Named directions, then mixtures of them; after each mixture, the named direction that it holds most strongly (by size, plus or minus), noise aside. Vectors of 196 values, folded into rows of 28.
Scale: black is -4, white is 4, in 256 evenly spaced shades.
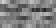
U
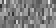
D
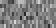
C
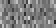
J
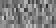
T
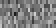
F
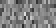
C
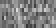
T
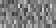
C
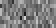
C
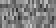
T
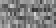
U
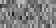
C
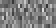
T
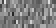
D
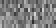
F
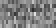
F
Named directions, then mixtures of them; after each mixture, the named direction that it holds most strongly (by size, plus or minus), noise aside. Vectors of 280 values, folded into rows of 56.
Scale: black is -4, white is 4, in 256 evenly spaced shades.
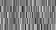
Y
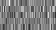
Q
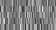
Y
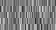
Y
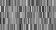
Y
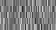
Y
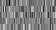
Q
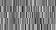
Y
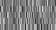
Y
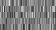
Q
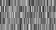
Q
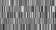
Q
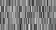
Y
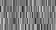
Y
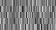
Y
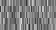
Y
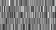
Q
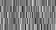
Y
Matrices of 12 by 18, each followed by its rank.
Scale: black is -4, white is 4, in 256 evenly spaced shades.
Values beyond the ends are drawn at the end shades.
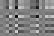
one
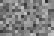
full rank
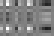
one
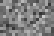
full rank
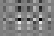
one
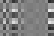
one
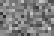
full rank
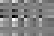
one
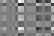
one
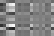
one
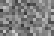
full rank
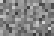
full rank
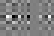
one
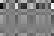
one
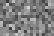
full rank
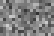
full rank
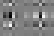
one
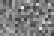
full rank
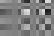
one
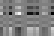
one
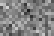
full rank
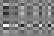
one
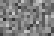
full rank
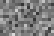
full rank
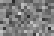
full rank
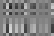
one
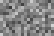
full rank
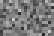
full rank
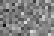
full rank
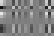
one
